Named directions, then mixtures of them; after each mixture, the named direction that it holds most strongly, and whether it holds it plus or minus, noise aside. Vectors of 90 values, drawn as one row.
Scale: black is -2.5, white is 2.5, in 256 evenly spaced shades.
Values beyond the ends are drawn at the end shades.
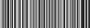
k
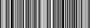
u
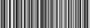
u, minus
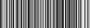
k, minus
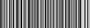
k, minus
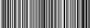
k, plus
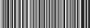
k, plus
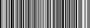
u, plus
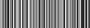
k, plus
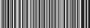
k, plus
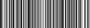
k, minus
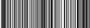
u, minus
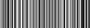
k, plus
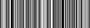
u, plus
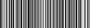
k, minus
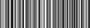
u, plus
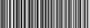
k, minus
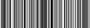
u, minus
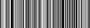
u, plus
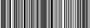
u, minus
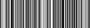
u, plus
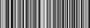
u, plus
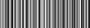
k, plus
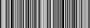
u, plus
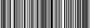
u, minus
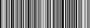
u, plus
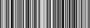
u, plus
